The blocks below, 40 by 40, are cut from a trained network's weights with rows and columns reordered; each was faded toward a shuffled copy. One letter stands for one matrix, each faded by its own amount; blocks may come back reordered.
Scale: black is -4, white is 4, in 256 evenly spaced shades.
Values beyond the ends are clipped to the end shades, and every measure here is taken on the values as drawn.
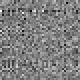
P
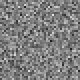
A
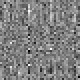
P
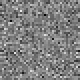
A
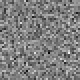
A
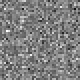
A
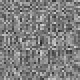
P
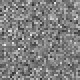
A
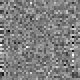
P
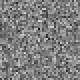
A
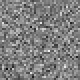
A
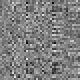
P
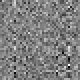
P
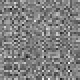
P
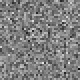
A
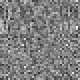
P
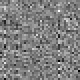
P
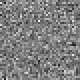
A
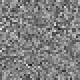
A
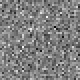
A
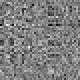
P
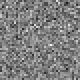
A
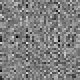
P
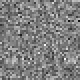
A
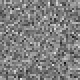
A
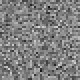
A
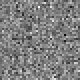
A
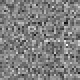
P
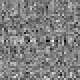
P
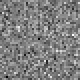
A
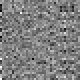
P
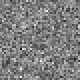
A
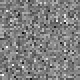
A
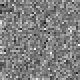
A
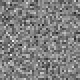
A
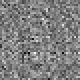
P
